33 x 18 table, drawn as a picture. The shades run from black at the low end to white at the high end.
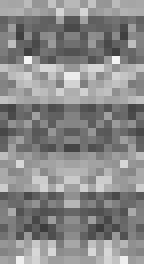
Slope: none. Stripes: horizontal, repeating 3 times. Mirror symmetry: left to right.
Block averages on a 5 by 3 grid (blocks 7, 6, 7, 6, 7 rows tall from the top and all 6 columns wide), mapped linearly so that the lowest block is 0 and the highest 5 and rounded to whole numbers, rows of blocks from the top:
1 1 1 / 5 5 5 / 0 0 0 / 3 4 3 / 2 2 2
